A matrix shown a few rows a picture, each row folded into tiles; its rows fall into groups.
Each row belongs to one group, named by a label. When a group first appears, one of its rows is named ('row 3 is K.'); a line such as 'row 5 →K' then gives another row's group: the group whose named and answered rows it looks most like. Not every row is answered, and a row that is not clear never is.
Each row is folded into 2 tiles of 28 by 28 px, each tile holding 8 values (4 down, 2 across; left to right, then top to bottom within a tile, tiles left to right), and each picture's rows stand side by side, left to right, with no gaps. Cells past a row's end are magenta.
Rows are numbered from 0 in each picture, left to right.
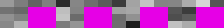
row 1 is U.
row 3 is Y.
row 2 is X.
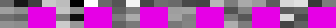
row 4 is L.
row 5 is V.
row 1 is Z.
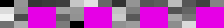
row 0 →U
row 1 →X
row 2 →U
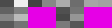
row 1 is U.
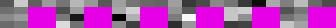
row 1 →L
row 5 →L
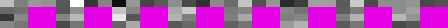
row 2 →U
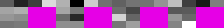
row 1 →Z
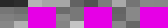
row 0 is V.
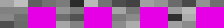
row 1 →Z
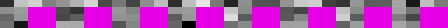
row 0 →X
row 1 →Y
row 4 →U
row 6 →U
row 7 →Z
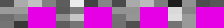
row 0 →X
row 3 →U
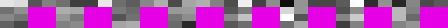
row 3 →X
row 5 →U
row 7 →U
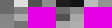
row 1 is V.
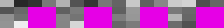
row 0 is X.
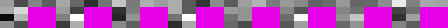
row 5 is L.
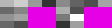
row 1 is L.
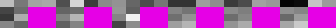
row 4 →V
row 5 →V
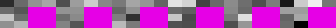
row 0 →V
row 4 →L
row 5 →X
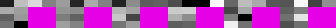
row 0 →X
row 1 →Z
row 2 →U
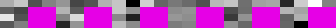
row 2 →Z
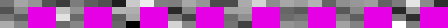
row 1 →U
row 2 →X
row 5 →Y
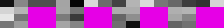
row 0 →U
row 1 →Z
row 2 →X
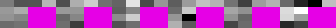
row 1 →X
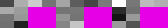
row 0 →X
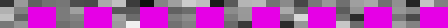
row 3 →Y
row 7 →Z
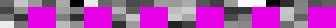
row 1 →Z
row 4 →Y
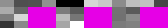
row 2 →Y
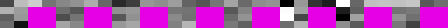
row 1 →Y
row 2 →V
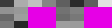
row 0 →X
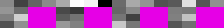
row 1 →Y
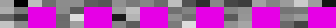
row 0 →Z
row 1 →L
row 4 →V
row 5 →Y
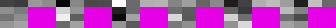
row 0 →V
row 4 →V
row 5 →Z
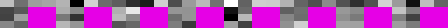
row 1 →Z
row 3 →X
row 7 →Z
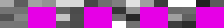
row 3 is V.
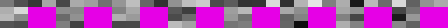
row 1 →X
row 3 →Y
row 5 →X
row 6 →Z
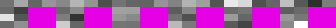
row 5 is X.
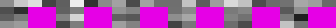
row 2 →Z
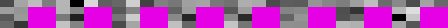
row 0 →X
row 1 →Z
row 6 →Y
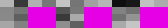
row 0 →Z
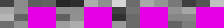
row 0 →U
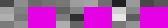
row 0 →U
